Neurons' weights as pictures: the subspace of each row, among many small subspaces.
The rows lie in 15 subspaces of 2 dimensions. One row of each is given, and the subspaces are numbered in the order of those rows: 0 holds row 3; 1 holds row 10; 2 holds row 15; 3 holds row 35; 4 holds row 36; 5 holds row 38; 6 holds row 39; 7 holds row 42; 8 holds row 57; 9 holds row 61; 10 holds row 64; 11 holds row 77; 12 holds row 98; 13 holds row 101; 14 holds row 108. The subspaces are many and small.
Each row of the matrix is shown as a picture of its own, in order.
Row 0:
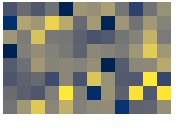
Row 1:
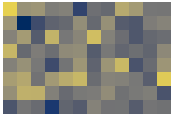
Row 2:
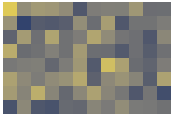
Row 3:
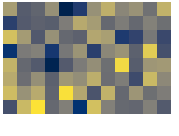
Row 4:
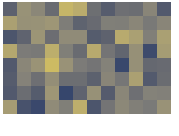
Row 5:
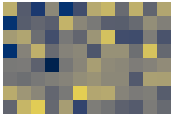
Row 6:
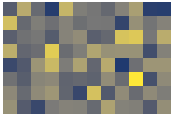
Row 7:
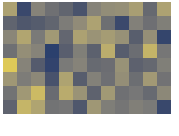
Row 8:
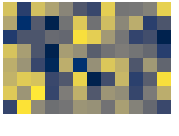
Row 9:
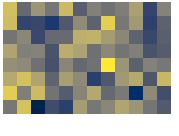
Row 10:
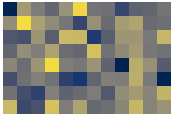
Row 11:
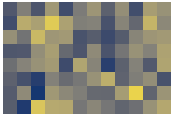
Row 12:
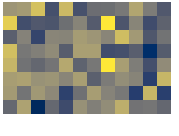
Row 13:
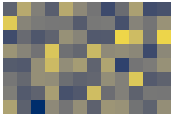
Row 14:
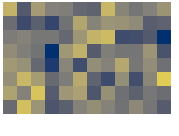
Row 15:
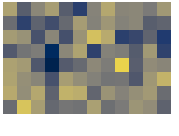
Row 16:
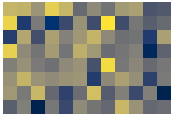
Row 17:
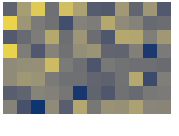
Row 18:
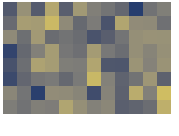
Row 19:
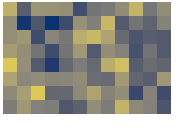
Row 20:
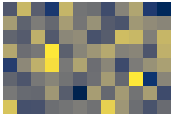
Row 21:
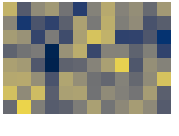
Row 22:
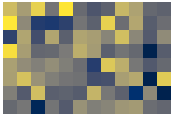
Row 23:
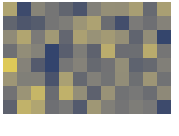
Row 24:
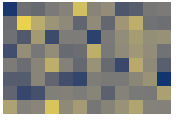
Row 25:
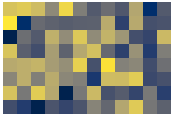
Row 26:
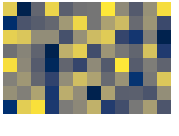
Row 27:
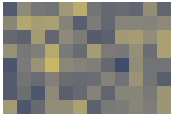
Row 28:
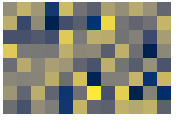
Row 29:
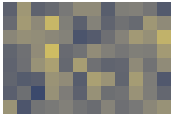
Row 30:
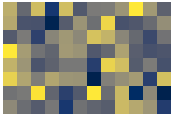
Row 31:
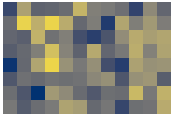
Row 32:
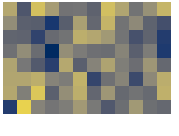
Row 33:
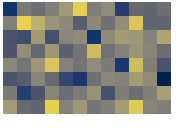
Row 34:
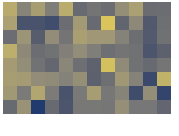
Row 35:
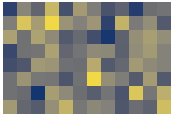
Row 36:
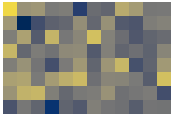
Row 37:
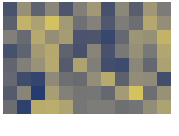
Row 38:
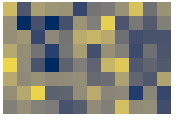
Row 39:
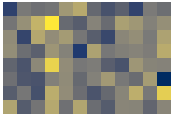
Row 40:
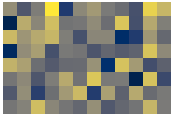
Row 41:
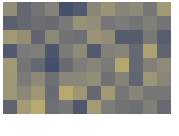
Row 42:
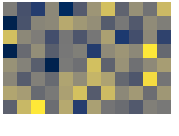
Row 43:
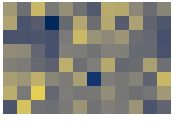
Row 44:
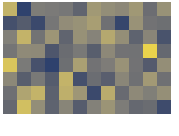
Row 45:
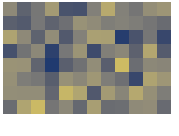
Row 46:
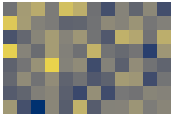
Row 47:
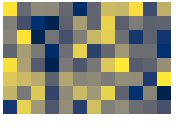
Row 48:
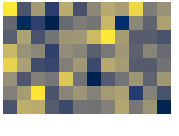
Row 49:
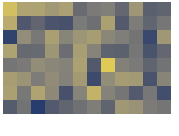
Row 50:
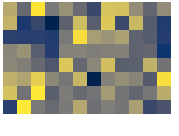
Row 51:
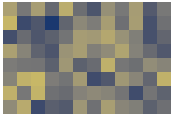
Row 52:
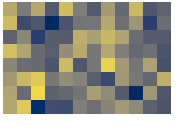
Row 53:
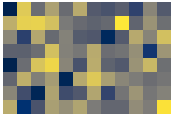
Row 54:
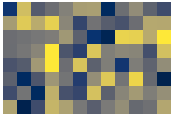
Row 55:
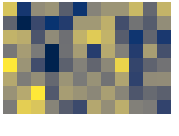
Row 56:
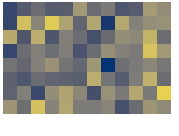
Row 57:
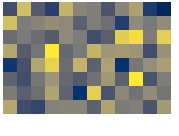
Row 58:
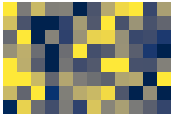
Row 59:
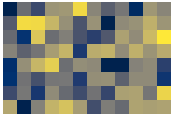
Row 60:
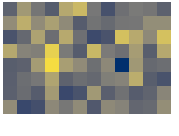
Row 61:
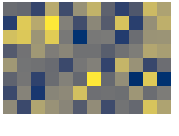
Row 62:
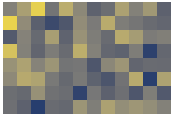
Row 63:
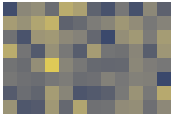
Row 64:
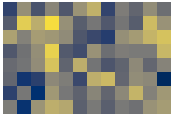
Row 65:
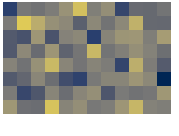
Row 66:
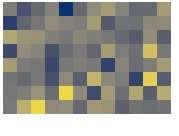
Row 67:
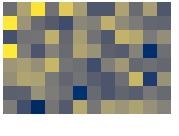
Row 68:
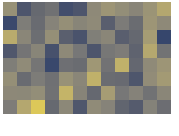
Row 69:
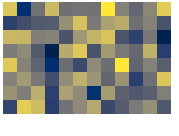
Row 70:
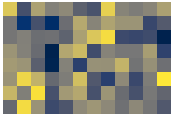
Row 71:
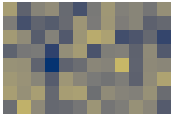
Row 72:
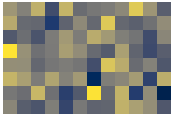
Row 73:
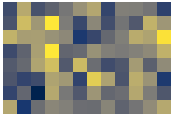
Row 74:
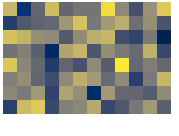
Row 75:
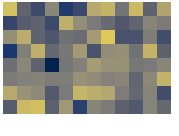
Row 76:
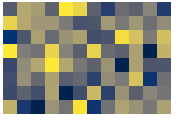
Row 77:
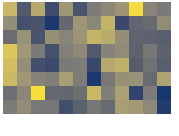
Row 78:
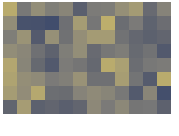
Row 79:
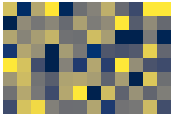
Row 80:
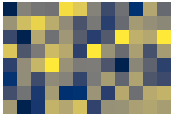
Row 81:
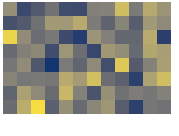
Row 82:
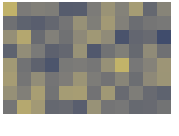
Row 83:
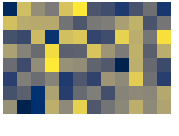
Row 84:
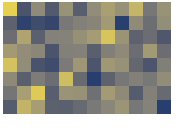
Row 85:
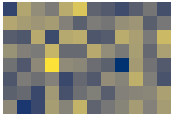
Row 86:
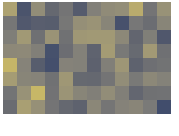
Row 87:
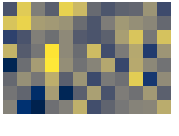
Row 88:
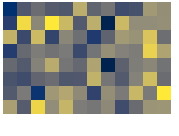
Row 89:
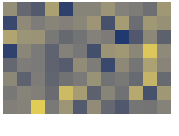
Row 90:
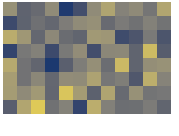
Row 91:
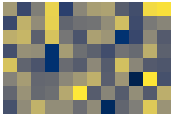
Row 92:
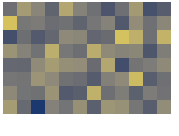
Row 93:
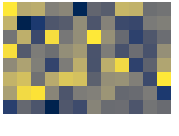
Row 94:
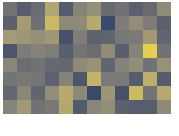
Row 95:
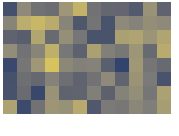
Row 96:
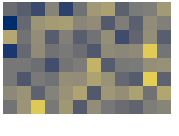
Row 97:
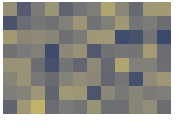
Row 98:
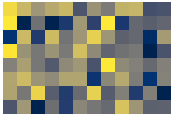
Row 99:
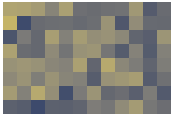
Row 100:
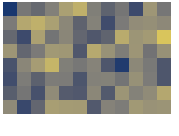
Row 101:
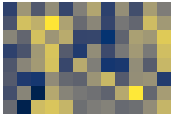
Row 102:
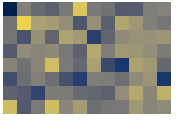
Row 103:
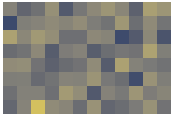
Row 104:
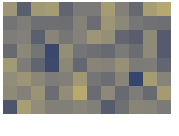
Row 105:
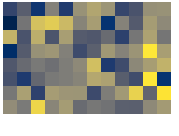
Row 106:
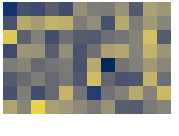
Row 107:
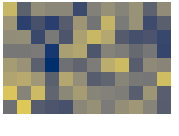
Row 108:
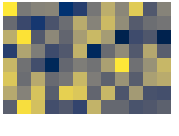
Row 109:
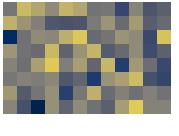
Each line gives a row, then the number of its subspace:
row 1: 4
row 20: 9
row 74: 13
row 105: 7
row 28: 3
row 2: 1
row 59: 14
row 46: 7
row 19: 5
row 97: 10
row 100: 14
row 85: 12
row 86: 11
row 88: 12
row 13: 10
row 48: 3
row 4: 0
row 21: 2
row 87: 5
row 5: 6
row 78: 0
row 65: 4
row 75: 6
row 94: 3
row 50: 9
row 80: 14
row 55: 5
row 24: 4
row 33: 4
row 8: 8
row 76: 0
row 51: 10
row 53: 3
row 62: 6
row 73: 8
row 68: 12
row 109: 1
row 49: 1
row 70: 10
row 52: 13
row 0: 5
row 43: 9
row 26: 13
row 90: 0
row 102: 1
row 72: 11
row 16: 12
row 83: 12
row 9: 2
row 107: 2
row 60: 2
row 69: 13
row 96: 7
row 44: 3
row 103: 10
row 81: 1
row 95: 0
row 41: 0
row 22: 7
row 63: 6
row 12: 14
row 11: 13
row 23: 11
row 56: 12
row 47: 7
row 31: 5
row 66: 5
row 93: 4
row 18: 11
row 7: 11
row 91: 9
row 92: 10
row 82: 14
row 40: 8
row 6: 8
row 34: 0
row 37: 13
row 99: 4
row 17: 6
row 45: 2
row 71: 2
